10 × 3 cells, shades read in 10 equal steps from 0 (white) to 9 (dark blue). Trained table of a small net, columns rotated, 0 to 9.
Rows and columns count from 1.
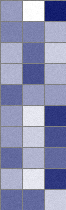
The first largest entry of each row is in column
3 1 2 2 1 3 3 1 3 1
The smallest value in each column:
3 0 2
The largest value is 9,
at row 1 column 3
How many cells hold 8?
2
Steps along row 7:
down up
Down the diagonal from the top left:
4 5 2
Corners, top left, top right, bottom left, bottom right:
4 9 6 2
